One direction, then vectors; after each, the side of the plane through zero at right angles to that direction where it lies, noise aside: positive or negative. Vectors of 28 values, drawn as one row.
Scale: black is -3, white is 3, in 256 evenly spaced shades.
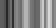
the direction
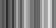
positive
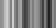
negative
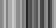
negative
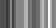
positive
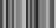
positive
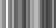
negative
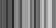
positive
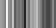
negative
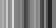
negative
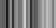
positive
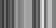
positive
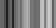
positive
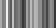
negative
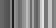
positive
